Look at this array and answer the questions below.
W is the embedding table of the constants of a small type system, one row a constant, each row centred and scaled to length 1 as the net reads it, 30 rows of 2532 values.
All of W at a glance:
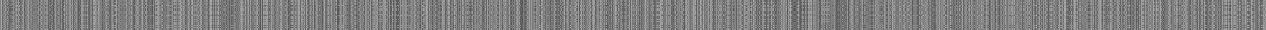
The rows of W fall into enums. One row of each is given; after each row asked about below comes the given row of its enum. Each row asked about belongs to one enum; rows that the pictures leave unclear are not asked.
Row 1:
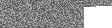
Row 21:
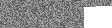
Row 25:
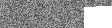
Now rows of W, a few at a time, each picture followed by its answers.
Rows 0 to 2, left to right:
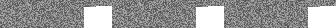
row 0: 1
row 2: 21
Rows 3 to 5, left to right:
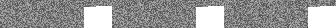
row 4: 1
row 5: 25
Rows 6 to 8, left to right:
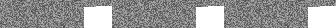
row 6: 21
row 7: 1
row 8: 21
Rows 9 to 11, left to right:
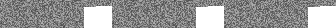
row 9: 21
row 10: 21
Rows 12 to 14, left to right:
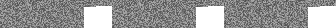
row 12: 1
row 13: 1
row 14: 21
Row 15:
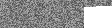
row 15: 25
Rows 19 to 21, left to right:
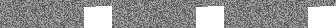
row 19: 21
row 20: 1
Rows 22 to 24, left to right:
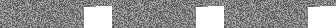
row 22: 1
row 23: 1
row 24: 1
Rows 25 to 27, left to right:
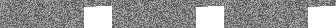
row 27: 25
